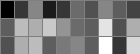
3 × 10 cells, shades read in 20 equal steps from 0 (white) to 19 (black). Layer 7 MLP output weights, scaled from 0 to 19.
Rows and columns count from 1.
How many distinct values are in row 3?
9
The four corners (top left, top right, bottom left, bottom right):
19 14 13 3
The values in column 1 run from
12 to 19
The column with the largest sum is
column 1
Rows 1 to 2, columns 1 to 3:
19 15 9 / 12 5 6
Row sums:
134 79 85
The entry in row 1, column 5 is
15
